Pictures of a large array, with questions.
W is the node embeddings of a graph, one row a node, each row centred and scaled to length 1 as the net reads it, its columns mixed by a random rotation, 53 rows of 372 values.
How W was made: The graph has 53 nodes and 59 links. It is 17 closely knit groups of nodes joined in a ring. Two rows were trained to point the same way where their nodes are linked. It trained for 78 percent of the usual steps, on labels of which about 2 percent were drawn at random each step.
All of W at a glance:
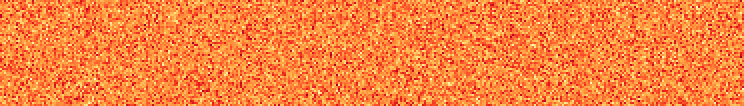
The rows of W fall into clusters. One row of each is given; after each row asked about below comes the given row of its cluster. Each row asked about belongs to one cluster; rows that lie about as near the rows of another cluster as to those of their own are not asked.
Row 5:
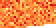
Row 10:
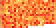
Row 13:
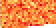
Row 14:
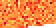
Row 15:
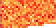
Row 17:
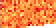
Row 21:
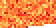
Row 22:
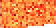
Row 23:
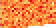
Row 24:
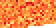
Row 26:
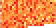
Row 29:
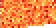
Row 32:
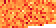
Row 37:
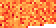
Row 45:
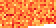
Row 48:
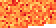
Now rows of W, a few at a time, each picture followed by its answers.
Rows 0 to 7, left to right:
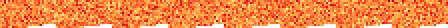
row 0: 32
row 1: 13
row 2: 24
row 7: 22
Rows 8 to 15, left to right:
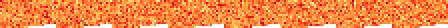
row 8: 29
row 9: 26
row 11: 5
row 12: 14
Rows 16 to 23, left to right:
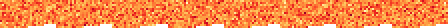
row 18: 45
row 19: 14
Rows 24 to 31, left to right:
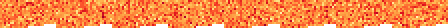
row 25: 29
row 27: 37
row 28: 32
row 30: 22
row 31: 24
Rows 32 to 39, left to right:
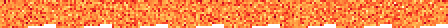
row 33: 17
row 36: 48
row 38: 23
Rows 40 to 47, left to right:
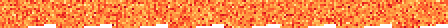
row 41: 37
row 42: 37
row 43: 26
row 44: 15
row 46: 5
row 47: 10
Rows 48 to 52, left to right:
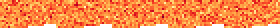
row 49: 13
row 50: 48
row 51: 21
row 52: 23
